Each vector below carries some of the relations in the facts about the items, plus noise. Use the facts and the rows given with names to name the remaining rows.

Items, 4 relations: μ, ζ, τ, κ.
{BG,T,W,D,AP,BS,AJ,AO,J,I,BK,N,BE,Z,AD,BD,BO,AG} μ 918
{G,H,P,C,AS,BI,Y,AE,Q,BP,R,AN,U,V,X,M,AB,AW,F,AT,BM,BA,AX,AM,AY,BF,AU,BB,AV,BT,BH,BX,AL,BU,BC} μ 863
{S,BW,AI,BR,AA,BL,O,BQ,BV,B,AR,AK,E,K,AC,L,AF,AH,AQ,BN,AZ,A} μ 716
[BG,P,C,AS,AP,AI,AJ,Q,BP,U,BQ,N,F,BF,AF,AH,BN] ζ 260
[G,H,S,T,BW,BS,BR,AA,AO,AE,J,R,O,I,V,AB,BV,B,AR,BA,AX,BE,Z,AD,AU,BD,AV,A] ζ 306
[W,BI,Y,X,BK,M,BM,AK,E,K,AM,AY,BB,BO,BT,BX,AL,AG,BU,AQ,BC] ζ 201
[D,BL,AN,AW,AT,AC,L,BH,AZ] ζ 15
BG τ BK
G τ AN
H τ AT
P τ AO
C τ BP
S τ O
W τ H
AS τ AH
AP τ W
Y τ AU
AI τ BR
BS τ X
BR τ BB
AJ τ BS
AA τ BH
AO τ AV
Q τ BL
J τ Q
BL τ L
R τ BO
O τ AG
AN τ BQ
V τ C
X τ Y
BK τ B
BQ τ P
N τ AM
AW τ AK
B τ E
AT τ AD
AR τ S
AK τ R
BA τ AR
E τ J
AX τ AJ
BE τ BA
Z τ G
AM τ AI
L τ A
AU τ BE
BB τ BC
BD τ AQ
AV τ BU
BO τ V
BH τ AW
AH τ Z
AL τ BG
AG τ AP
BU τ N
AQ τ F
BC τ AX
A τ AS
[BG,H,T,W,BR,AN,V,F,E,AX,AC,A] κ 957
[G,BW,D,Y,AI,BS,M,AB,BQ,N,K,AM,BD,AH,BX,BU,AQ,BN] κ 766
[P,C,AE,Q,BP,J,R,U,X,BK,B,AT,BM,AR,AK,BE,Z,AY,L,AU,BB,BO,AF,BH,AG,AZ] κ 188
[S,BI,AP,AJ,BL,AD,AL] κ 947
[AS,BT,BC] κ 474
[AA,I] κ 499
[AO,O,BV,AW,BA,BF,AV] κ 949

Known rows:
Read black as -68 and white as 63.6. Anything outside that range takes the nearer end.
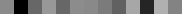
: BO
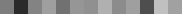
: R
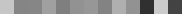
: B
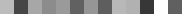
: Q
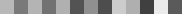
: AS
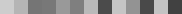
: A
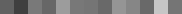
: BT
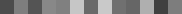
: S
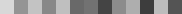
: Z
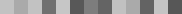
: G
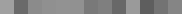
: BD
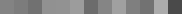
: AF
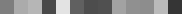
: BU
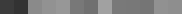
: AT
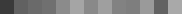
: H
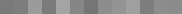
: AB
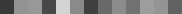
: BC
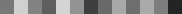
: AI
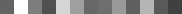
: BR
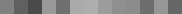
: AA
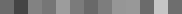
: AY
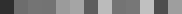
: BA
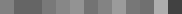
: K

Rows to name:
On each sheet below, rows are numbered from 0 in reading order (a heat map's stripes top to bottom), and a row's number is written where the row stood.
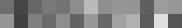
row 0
V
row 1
AL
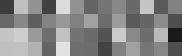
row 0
AX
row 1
AC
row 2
BQ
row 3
AO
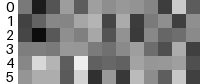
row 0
AK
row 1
BE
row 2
AG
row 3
AZ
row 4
AV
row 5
AN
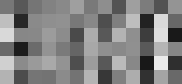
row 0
AD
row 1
BK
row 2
BL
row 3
AW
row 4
L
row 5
BG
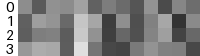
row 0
D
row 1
BS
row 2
AJ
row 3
N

